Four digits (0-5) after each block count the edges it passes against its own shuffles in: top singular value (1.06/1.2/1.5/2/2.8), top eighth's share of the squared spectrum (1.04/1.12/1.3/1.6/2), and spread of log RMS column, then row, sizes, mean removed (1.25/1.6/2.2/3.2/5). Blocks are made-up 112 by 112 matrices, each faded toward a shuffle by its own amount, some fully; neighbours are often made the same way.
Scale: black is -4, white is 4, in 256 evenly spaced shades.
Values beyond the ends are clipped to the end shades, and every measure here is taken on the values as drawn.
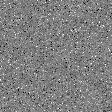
1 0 0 0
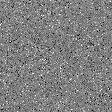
2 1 0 0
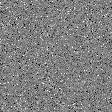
2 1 0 0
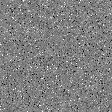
1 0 0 0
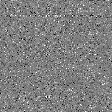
4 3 1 1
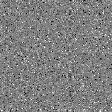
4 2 1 1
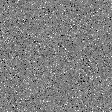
1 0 0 0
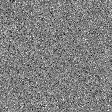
1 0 0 0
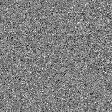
3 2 0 1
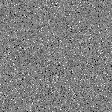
2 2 0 1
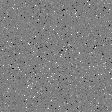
0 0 0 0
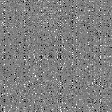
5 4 3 2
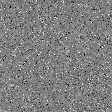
1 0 0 0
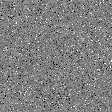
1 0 0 0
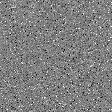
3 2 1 0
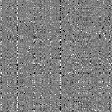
5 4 3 2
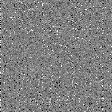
4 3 2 1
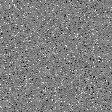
2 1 0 0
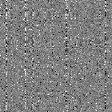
4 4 3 1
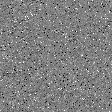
0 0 0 0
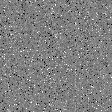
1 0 1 0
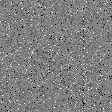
1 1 1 0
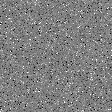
0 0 0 0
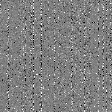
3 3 3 0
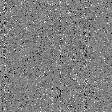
2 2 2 0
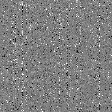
2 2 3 0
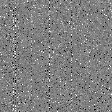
2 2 2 0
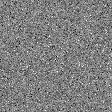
0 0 0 0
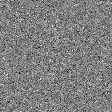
0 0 0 0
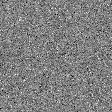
0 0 0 0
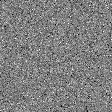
0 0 0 0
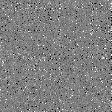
4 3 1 2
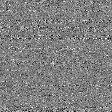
2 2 0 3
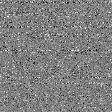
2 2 0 3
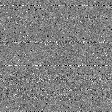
2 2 0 3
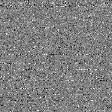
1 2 0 3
